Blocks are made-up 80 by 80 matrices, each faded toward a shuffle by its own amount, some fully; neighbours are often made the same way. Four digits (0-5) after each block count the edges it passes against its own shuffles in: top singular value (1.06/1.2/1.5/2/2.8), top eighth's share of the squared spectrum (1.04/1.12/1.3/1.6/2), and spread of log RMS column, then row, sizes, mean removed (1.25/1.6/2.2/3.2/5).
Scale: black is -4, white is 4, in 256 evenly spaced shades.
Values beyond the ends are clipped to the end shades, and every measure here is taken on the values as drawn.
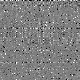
4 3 1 2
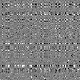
5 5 3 3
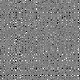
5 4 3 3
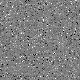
3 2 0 1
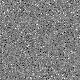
0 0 0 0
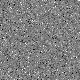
0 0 0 0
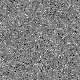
0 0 0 0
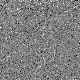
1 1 0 1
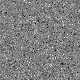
0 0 0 1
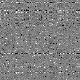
4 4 1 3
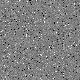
2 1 0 0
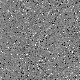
2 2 0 0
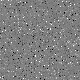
0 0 0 0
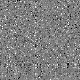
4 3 2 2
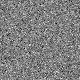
0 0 0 0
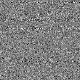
1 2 0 3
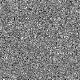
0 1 0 2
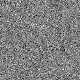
0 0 0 2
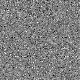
1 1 0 2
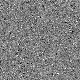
0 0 0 0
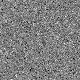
0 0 0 0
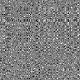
5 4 3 2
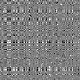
5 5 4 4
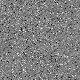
2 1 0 0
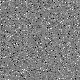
3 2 0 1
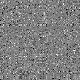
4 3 1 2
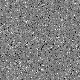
2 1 0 0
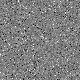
2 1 0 0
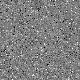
3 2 0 0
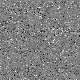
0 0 0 1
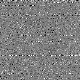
2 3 0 3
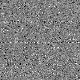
1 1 0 2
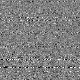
2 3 0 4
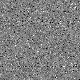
1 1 0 2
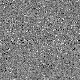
1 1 0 2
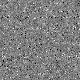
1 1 0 1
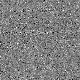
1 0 0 1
